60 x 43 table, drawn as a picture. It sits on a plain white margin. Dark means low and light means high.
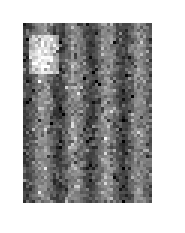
The ninth with the highest average is the top left. Upright stripes repeat 4 times across the table. There is no overall slope. In the top left lies a patch that is higher than the rest.
